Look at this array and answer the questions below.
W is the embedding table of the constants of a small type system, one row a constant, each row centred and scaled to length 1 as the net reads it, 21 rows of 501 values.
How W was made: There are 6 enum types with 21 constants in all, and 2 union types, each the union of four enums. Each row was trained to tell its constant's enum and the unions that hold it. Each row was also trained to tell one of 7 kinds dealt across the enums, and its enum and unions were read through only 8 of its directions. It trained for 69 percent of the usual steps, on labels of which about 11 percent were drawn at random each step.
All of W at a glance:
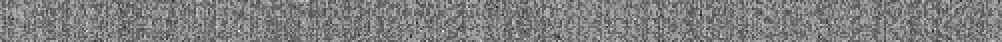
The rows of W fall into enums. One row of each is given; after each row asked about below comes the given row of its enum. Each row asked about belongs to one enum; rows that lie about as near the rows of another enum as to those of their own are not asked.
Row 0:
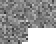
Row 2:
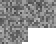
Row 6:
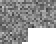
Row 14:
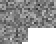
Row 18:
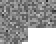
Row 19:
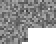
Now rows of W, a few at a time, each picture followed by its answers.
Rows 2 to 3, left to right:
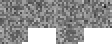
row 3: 2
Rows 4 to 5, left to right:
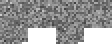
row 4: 19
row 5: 6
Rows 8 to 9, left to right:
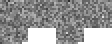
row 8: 14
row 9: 18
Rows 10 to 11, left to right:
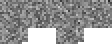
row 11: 2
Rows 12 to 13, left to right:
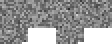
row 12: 6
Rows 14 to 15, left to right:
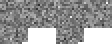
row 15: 6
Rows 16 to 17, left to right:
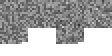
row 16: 18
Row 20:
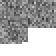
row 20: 2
